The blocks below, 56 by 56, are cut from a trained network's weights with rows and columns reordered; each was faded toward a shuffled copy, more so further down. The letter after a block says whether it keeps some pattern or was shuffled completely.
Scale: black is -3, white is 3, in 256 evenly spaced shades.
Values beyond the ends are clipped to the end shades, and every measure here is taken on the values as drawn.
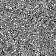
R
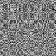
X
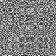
X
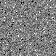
R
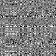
X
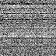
X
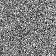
R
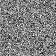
R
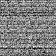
X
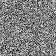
R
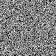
R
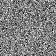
R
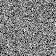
R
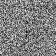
R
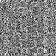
X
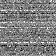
X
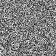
R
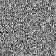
X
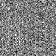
X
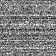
X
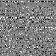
X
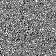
R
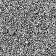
R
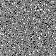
R
